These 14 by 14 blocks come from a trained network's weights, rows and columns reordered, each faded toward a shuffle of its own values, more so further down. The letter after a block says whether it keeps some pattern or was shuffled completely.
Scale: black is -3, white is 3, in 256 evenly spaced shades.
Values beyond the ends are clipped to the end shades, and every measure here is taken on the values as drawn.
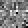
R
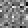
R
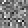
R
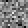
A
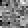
R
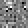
R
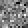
A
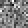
A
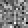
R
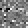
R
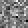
R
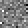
A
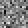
R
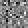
R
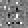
R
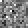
A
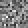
A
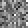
R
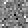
A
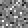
A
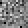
A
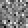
A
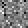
R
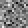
R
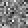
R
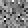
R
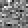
R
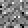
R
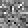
A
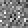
A
